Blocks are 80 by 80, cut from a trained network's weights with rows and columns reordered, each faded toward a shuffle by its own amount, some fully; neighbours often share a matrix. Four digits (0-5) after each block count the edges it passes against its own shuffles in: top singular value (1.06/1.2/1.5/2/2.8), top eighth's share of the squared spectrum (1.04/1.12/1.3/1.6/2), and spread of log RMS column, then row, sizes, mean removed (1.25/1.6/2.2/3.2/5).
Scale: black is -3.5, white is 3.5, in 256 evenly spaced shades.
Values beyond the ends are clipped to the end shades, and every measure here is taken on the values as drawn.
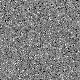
0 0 0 0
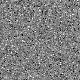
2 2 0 0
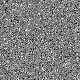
0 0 0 0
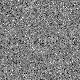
2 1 0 0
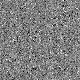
2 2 0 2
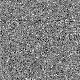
1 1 0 0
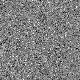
2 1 0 0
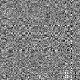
4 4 2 3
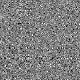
3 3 1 2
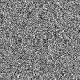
3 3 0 0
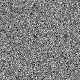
2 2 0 1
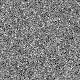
0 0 0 0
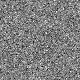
0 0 0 0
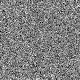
0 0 0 0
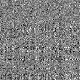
3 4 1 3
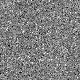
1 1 0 0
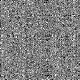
3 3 1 2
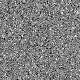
2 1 0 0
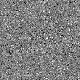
2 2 0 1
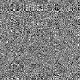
4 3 2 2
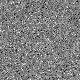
1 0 0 0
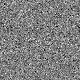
2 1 0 0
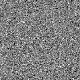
3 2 0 1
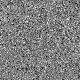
2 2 0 0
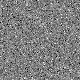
1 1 0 0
